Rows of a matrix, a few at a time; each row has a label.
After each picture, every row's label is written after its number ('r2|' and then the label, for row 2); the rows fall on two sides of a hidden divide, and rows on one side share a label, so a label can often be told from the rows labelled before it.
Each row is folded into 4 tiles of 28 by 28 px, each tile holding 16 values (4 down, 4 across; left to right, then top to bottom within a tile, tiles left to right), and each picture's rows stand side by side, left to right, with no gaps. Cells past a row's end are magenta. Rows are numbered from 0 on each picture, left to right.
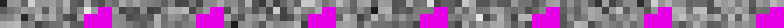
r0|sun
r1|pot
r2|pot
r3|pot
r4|pot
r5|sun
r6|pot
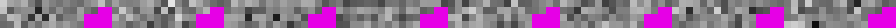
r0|pot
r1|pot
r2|pot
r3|pot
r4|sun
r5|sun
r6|pot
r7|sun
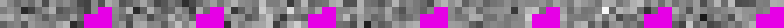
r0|pot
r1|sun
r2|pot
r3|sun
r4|sun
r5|pot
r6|pot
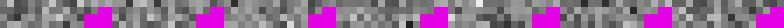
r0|pot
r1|sun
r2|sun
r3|sun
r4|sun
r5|sun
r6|pot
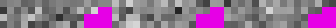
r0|sun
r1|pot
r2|pot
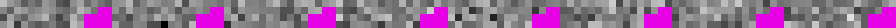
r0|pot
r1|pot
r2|pot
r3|pot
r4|sun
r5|pot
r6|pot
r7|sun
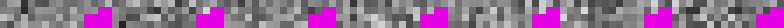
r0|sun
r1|pot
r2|sun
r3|sun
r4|pot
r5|sun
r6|pot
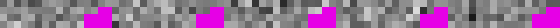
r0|sun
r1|pot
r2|pot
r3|sun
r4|pot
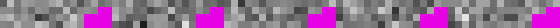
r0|sun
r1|pot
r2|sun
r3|pot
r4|pot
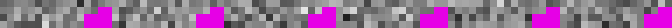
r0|sun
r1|sun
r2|pot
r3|pot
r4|pot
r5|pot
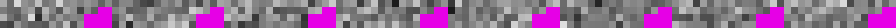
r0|pot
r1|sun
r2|pot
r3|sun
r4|sun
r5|sun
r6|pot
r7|pot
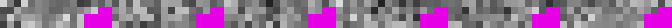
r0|sun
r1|sun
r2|sun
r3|pot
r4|sun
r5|sun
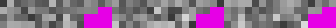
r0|sun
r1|pot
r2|pot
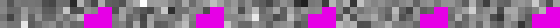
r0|sun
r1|pot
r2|sun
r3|sun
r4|sun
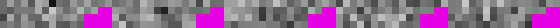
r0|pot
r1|sun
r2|pot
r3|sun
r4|pot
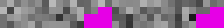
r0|pot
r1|pot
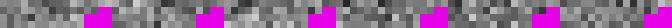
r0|sun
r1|sun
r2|sun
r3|sun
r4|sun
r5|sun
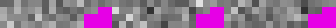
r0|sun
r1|pot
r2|pot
